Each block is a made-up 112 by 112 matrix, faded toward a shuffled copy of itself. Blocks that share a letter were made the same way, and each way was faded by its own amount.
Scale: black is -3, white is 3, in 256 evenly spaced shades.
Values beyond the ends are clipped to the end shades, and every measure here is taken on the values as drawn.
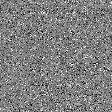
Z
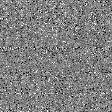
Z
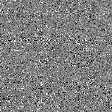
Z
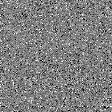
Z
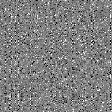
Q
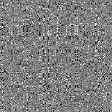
Q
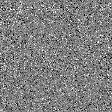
Z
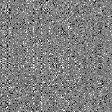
Q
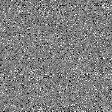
Z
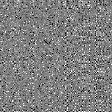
Q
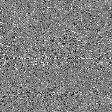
Z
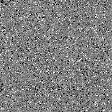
Z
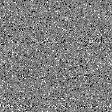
Z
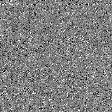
Z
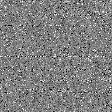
Z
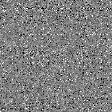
Z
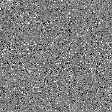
Z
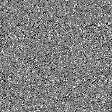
Z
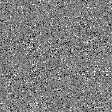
Z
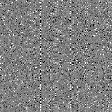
Q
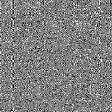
Q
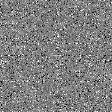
Z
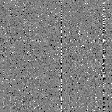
Q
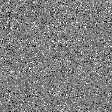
Z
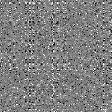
Q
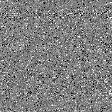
Z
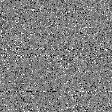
Z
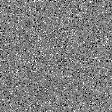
Z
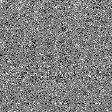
Z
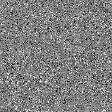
Z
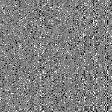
Q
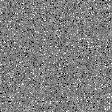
Z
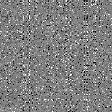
Q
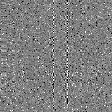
Q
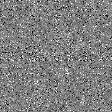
Z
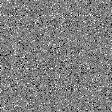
Z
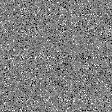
Z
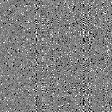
Q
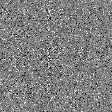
Z
